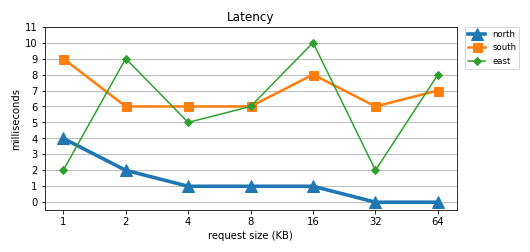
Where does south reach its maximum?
1
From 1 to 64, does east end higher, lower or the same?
higher
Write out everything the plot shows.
Title: Latency
x-axis: request size (KB), ticks 1 2 4 8 16 32 64
y-axis: milliseconds, ticks 0 1 2 3 4 5 6 7 8 9 10 11
Legend: north, south, east
Values:
north: 4 2 1 1 1 0 0
south: 9 6 6 6 8 6 7
east: 2 9 5 6 10 2 8
